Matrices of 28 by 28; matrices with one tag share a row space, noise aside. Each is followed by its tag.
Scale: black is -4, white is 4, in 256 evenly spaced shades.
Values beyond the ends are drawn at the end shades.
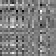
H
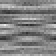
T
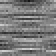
T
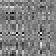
H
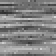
T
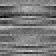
T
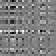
H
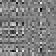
H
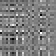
H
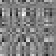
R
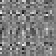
R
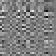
R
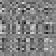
R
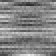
T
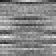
T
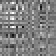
H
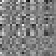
R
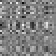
R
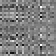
H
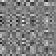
R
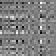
H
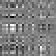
H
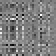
H
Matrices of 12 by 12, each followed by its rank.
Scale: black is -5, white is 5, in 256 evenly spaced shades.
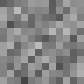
full rank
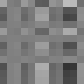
one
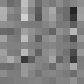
two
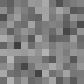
full rank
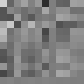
two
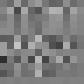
two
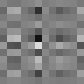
one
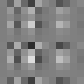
one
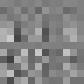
two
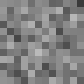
full rank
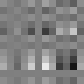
one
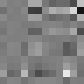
two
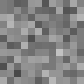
full rank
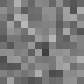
full rank
